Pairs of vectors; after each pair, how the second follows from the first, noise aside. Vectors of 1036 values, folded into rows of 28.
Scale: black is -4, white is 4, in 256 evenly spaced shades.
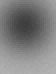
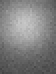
negated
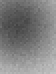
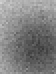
reversed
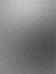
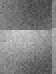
wrapped around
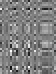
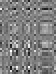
copied
